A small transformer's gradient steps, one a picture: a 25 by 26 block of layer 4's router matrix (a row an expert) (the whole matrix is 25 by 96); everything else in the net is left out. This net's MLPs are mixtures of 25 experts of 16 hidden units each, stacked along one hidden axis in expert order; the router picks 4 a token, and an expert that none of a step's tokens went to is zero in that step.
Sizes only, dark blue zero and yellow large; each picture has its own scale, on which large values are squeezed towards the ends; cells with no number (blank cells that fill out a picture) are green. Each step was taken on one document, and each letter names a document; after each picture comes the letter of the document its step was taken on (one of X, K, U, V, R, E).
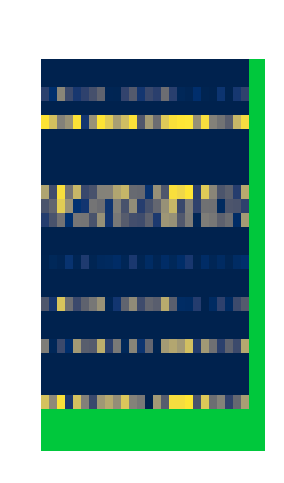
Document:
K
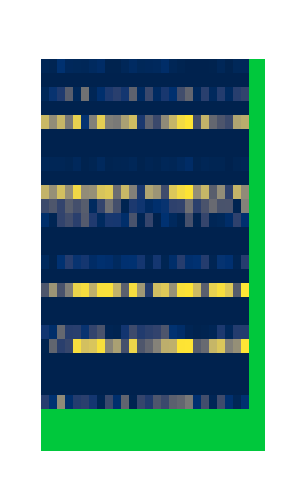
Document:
K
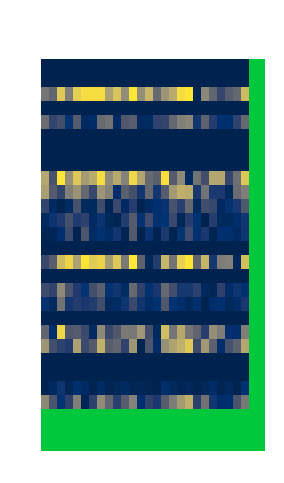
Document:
K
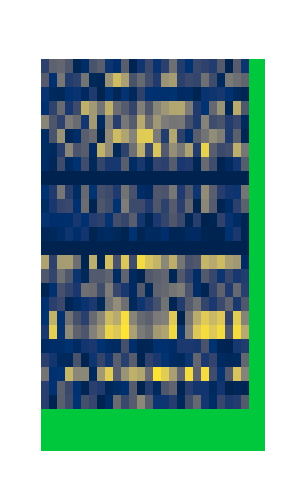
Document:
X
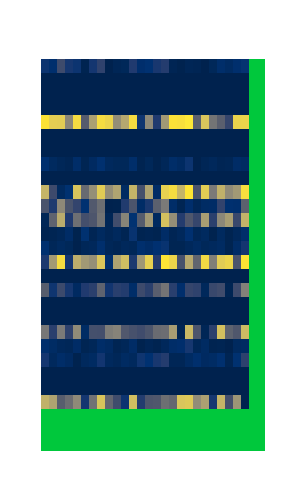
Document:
K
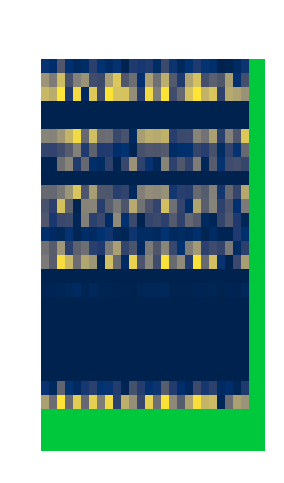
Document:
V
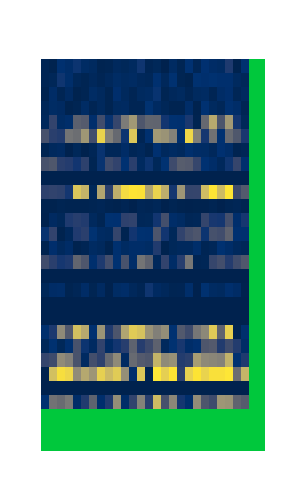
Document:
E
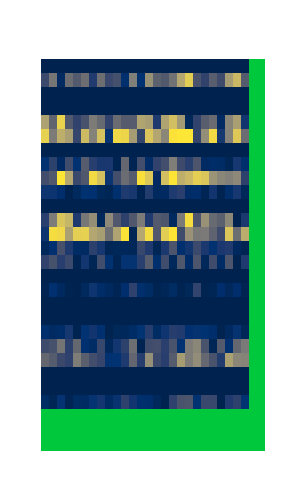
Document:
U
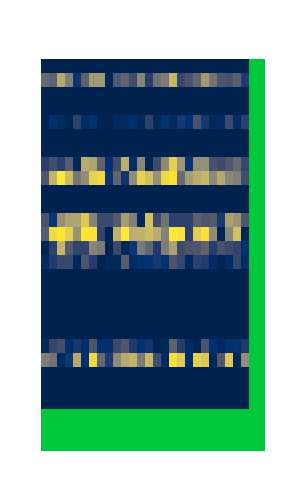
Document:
U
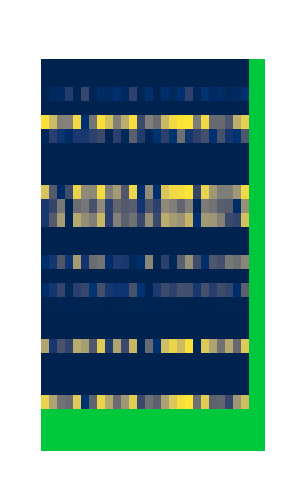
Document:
K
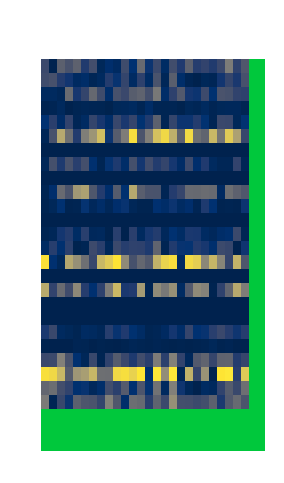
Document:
E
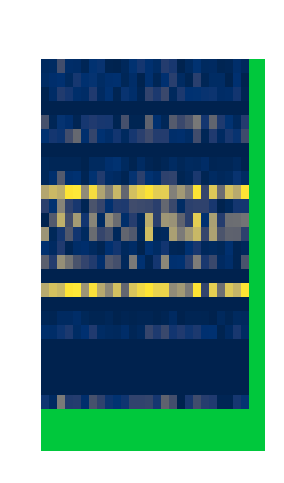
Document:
V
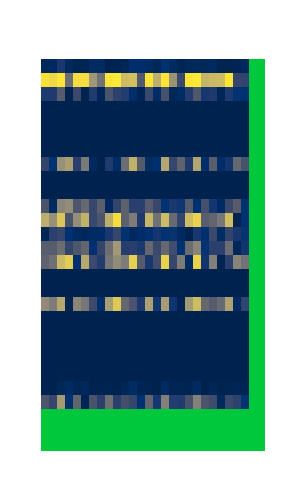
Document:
V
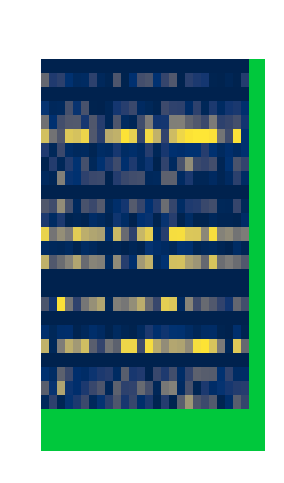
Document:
U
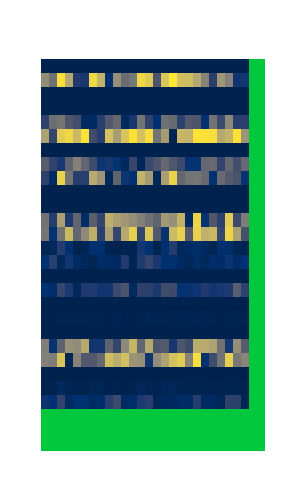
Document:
U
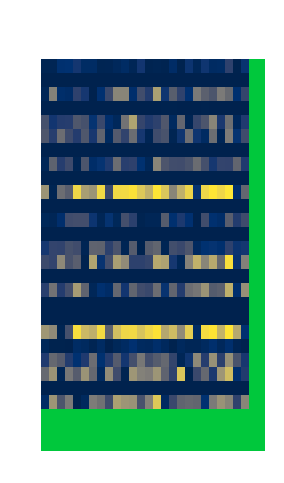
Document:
E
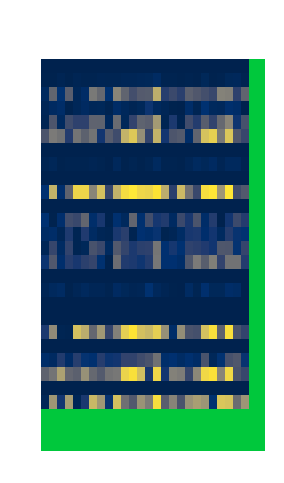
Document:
E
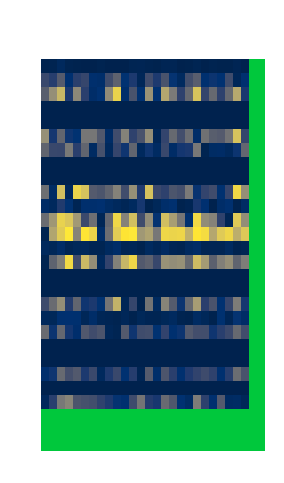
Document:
V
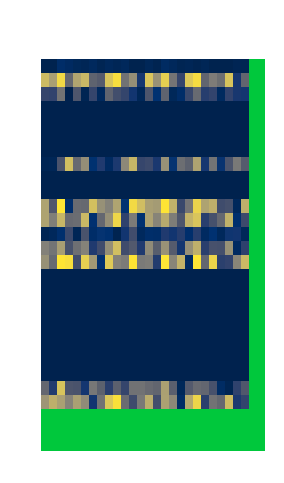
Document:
V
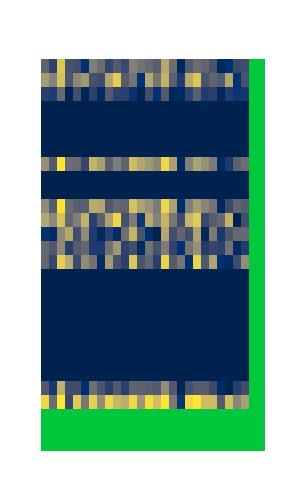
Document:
V
